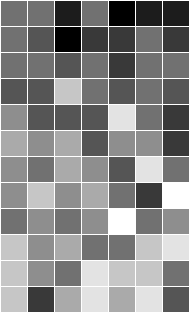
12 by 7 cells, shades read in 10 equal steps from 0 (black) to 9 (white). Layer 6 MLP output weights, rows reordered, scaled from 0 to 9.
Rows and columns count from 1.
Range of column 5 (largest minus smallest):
9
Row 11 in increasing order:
4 4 5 7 7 7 8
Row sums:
15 17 25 27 28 32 35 38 36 41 42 40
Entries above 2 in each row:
3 3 6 7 6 6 7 6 7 7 7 6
